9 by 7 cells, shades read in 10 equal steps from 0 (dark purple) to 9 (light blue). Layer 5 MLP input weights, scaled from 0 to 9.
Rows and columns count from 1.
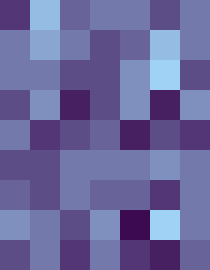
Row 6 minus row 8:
-3 -2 2 -1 5 -3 0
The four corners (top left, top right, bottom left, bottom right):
2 5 3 4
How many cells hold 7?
1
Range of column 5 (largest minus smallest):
6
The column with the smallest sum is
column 3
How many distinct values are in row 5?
5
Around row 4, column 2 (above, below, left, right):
5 2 3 1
